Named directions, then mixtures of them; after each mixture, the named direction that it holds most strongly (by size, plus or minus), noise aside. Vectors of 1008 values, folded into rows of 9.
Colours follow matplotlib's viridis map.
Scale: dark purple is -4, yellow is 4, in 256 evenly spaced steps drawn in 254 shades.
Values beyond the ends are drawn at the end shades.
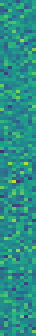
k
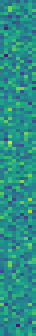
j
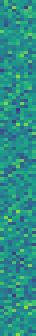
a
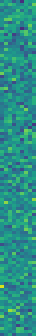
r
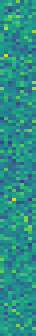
j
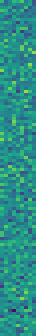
r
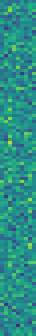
j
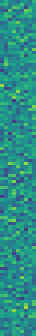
k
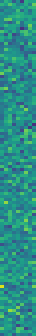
r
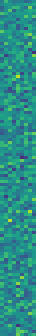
a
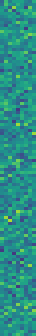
a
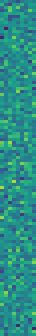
j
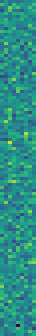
j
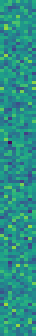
j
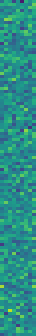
r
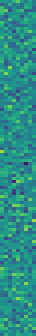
k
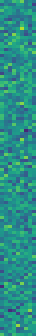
r
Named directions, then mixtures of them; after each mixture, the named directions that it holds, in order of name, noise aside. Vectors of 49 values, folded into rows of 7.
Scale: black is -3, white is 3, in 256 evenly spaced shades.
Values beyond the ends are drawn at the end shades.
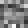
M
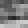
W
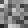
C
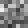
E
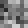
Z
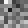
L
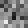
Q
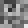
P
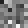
E, L, Z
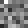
C, L, M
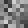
C, L, Q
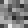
C, L, Q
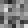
E, P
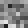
C, M, Q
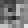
P, W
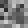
E, Q, Z
